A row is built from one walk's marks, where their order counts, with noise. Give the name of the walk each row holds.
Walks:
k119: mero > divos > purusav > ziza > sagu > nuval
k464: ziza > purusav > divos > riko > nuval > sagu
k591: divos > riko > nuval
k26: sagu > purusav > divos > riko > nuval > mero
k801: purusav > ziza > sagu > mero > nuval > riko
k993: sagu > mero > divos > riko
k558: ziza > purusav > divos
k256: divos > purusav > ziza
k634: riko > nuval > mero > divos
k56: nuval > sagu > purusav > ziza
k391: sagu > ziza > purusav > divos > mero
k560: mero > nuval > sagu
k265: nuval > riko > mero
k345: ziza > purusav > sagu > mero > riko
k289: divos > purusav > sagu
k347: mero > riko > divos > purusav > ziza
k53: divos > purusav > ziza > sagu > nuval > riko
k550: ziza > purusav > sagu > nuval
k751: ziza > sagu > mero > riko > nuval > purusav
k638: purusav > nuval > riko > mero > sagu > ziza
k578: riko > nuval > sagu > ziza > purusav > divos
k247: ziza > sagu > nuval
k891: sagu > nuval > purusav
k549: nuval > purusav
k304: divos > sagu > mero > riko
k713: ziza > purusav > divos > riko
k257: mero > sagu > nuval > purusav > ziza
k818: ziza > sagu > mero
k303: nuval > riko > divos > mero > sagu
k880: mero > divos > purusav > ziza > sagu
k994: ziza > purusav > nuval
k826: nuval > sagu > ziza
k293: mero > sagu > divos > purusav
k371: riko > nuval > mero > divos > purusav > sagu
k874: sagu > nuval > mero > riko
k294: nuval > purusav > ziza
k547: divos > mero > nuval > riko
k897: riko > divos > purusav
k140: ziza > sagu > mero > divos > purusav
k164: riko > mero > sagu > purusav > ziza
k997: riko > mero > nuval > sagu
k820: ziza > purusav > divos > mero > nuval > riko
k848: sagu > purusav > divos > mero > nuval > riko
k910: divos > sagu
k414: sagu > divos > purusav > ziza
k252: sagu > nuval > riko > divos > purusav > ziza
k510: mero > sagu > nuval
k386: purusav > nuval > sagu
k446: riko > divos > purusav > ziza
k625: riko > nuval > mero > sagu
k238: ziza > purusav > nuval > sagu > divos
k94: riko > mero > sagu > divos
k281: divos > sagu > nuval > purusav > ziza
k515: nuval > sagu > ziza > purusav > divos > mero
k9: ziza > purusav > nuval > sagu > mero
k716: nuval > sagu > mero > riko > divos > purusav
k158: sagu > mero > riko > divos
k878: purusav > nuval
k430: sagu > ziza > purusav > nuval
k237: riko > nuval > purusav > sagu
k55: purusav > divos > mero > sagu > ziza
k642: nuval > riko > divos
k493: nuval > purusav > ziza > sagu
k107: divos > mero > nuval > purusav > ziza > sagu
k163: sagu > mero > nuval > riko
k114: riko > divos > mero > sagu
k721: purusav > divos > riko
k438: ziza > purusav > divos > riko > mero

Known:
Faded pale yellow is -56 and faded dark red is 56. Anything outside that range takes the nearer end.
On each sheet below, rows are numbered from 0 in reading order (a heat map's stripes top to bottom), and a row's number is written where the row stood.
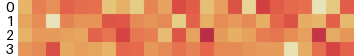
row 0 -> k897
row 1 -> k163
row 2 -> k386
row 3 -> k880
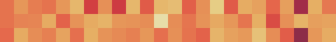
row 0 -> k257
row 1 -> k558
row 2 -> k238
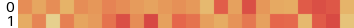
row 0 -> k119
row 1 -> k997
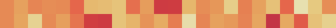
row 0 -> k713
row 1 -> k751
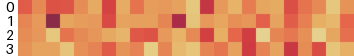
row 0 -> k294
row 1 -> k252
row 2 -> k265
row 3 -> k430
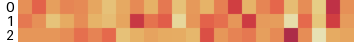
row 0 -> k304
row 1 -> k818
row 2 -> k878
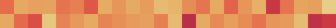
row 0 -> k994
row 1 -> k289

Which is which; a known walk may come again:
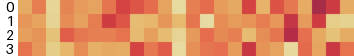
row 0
k560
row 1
k751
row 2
k549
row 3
k818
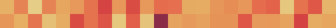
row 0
k997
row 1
k464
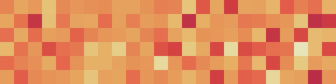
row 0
k119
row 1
k289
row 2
k578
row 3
k897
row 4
k558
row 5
k114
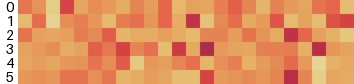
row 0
k874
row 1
k993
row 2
k994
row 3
k386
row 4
k848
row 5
k878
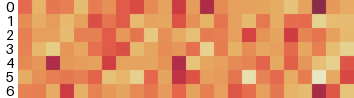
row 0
k493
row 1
k53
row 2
k430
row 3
k801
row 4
k252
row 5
k721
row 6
k625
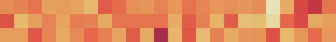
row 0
k880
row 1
k9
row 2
k237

